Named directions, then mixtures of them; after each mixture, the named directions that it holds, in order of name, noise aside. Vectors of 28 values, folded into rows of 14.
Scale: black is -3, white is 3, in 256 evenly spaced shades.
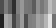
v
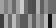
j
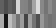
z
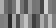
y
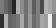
v, y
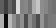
z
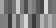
y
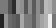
v, y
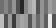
j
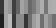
v, y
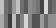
v, y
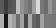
z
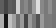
z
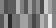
v, y
